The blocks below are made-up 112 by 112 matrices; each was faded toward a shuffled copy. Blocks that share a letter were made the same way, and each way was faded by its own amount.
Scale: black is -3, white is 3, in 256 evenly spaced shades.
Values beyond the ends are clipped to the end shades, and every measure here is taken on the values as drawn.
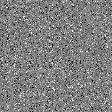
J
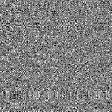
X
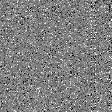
J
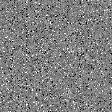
J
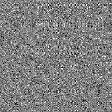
X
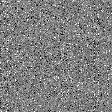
J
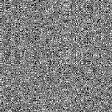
X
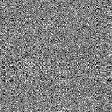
X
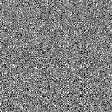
X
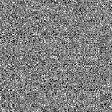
X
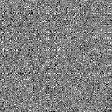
X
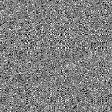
X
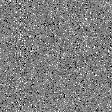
J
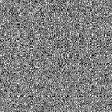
X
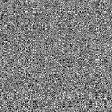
X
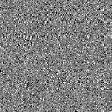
X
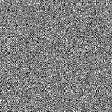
X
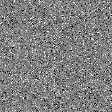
J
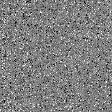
J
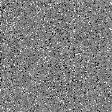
J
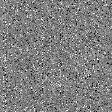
J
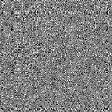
X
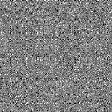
X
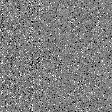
J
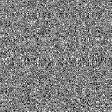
X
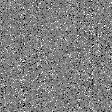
J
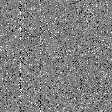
J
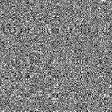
X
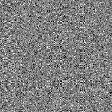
X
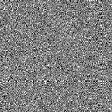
X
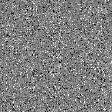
J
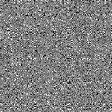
X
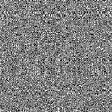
X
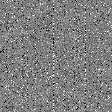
J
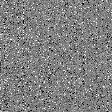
J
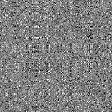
X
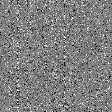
J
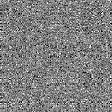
X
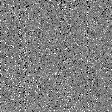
J
